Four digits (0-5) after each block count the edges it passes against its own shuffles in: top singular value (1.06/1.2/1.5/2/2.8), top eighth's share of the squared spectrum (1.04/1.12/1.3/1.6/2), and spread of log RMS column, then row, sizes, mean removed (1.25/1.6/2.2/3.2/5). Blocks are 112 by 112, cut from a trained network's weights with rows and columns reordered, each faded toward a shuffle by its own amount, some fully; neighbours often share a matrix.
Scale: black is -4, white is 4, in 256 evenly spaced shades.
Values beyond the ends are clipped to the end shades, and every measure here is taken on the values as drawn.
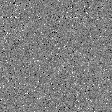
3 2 1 0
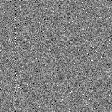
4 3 1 1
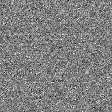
3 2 0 1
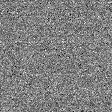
3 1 0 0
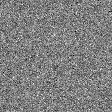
2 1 0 0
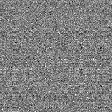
4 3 1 2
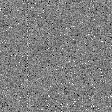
3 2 1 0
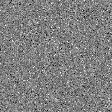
3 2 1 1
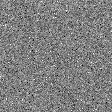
2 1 0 0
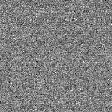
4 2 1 1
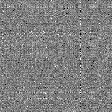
4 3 2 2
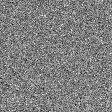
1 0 0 0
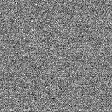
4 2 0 1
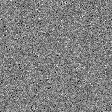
2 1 0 0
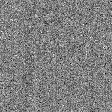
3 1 0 0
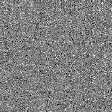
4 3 2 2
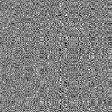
5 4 3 3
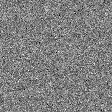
2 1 0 0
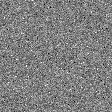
0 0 0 0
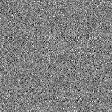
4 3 1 2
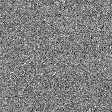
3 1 0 0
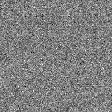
3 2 0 1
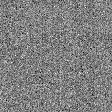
2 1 0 0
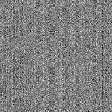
4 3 2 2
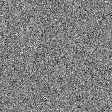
0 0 0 0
